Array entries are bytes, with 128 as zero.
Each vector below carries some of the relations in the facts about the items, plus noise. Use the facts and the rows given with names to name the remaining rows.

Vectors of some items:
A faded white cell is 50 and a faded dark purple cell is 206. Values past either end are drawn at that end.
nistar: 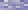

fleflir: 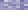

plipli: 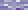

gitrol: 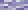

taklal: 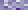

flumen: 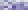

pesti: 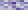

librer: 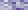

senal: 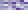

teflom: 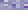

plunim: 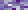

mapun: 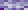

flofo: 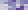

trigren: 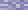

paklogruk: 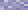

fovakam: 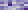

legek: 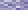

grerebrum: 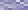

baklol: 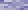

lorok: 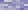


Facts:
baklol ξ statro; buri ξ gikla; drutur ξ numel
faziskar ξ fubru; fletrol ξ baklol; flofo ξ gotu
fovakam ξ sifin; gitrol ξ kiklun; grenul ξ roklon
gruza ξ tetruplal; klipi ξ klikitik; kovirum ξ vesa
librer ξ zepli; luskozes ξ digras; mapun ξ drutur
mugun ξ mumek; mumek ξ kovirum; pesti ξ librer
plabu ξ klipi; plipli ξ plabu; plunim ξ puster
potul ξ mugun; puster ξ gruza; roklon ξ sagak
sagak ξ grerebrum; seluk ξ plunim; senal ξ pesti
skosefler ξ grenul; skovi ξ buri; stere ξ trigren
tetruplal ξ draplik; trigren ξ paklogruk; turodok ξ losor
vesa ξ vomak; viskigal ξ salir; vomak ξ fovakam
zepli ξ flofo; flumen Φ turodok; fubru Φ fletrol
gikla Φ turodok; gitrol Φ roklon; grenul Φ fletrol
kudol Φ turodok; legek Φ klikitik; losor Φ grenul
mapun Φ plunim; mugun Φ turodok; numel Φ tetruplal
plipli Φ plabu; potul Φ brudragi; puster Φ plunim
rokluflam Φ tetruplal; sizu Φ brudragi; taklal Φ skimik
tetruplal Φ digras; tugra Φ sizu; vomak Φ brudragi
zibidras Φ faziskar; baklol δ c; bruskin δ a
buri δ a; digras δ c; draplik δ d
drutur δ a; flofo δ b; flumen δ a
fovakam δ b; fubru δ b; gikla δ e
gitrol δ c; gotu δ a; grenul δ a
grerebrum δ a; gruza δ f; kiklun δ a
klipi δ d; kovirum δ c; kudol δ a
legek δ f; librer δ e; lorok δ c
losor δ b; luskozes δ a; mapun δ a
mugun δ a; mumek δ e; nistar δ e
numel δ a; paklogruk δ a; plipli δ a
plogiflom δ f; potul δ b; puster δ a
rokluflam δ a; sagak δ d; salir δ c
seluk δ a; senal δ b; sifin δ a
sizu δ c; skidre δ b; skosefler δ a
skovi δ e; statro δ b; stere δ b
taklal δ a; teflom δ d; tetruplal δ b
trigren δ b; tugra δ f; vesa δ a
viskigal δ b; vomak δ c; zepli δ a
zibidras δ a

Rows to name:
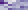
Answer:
sizu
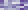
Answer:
mumek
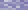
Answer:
plogiflom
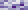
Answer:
mugun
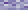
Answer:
sagak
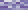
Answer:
gruza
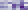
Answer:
turodok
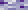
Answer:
brudragi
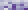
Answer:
gikla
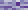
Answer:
seluk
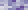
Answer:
gotu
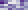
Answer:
potul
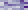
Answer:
faziskar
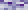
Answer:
digras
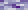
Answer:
grenul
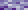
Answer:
puster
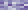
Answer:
vesa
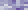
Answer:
zepli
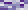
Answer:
tetruplal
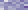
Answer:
klikitik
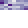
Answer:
vomak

